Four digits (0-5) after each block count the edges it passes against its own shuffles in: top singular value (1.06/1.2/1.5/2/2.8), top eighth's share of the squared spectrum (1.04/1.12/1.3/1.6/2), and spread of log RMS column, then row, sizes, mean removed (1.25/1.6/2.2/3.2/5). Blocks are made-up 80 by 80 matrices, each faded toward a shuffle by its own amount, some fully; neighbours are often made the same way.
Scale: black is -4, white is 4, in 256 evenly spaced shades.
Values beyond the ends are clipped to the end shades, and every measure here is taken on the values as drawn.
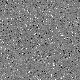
1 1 0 0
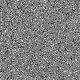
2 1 0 0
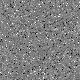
0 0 0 0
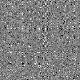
4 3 2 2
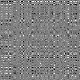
5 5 3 3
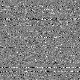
2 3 0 3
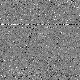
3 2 0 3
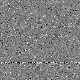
3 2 0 2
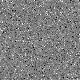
0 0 0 0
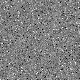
0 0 0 0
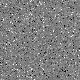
2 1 0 0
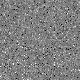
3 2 1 0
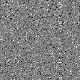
3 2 1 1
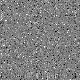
3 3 1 0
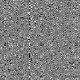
4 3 2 1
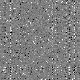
4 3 2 1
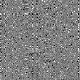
4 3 3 1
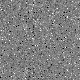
2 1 0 0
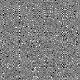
4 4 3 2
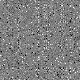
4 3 2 1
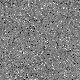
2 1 0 0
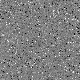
1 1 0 0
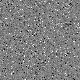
2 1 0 0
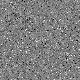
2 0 0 0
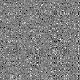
4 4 2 2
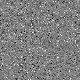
3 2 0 0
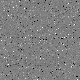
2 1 0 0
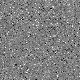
3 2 0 0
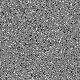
1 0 0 0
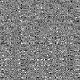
4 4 2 3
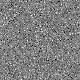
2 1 0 0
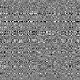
4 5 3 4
